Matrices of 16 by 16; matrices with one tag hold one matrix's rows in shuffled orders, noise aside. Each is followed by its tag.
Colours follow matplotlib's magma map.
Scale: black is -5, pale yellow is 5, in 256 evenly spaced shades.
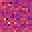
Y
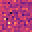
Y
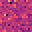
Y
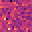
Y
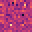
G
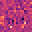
G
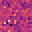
Y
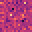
G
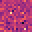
G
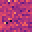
Y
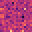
G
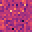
G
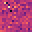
Y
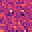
G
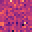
G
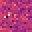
Y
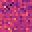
Y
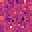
G
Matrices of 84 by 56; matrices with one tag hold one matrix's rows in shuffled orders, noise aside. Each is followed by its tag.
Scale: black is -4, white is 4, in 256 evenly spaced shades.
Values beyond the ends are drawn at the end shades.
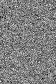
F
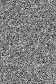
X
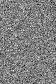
F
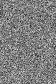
F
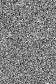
X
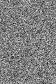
X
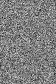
F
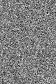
X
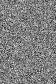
F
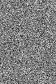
X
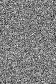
F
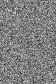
F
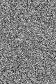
X
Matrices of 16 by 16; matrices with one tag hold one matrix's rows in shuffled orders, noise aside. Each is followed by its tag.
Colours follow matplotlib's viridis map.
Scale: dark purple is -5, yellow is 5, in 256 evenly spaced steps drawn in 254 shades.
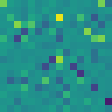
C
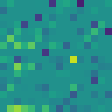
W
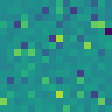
C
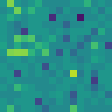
W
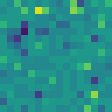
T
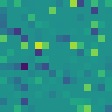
T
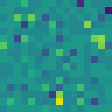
C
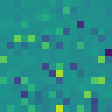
C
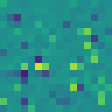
T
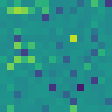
W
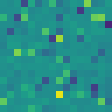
C
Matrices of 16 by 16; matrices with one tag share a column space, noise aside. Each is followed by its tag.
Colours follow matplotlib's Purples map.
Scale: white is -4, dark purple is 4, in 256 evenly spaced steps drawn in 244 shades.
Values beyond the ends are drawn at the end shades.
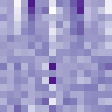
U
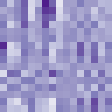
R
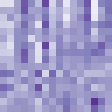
R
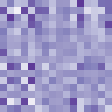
U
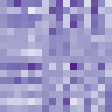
U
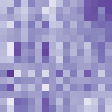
R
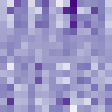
U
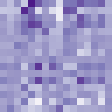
U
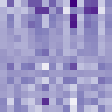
U
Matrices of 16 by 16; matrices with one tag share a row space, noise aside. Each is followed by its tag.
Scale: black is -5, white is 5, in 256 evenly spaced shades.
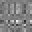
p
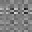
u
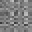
u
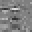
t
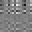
p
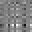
p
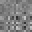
p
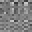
u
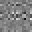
p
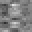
t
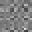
u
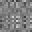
p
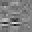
t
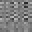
u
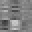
t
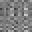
u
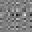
p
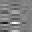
t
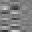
t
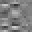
t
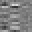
t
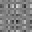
p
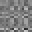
u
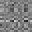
u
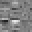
t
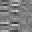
t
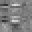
t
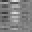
t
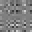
p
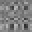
u
